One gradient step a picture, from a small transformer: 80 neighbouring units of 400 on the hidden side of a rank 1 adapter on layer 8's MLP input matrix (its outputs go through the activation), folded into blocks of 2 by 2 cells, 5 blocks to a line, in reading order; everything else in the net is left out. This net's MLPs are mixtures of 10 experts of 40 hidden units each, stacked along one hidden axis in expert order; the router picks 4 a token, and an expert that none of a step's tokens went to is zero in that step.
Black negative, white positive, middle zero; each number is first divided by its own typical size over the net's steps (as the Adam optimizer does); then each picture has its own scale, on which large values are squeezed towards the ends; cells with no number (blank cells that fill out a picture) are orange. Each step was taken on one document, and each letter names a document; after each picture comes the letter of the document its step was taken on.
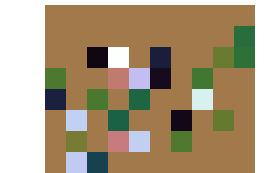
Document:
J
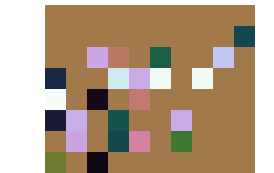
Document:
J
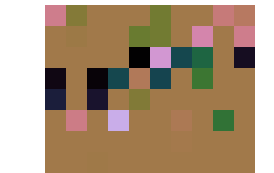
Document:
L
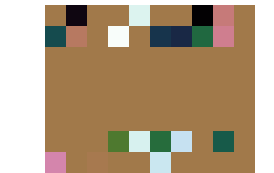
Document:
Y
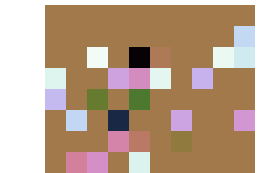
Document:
J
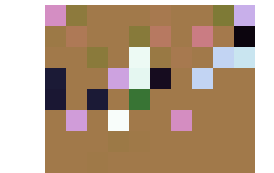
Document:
L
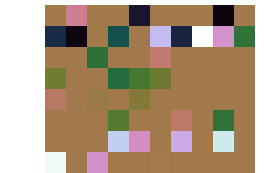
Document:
Y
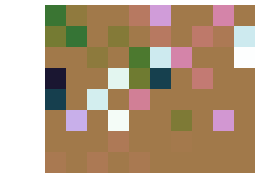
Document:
L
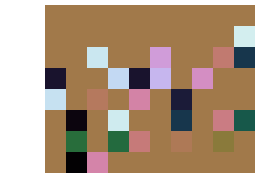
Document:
J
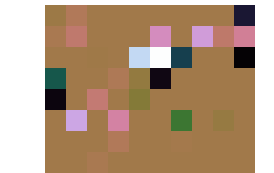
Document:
L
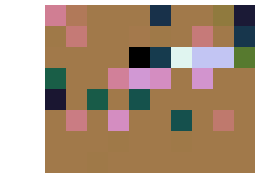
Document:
L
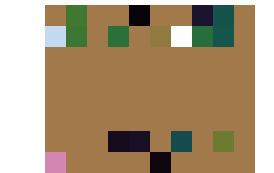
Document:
Y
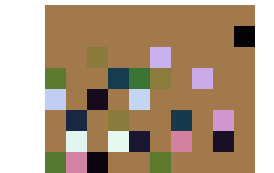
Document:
J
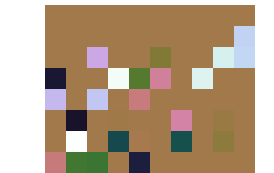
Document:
J
